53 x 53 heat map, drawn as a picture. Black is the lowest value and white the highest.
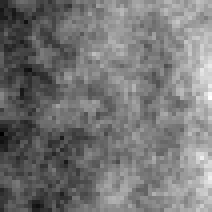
Slope: up to the right. Histogram: bell-shaped. Grain: blotchy. Lone odd cells: none.
